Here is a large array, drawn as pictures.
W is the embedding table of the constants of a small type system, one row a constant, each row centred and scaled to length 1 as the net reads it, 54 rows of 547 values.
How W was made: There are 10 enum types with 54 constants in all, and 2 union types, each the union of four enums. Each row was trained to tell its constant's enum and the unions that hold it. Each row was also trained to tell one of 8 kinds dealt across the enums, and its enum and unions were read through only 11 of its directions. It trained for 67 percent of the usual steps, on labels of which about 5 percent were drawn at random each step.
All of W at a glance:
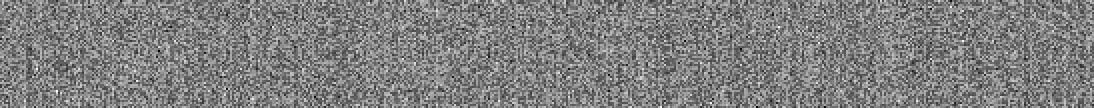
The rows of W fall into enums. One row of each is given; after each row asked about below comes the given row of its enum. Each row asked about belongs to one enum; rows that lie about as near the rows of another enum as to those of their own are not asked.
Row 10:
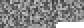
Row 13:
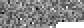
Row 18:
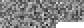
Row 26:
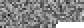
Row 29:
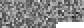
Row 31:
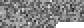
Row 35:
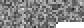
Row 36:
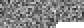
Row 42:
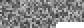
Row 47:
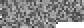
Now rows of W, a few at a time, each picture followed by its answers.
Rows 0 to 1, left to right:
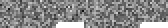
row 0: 18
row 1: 36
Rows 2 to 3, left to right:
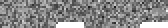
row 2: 35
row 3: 13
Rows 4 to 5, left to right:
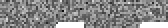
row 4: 47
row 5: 35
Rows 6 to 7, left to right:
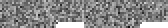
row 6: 26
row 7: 18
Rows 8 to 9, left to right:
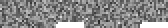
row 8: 47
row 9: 18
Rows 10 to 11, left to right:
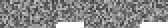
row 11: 42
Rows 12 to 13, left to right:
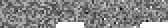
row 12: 10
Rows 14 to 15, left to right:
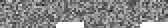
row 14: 36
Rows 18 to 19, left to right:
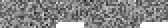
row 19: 36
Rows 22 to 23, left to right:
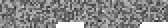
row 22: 18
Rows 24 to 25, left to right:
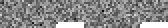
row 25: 47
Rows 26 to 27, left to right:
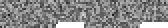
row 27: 47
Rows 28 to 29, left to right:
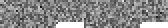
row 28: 26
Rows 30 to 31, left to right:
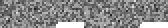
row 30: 18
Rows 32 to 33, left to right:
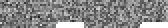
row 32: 35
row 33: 26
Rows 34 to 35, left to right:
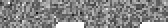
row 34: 18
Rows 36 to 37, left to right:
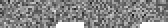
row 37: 35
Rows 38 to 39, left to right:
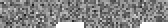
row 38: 26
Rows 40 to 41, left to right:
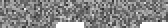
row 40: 36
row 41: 13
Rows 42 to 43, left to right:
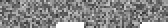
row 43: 35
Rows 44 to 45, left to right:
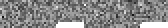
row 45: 10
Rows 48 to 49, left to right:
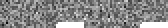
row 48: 10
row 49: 47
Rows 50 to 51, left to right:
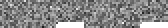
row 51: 35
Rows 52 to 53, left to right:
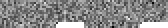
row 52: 13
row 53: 26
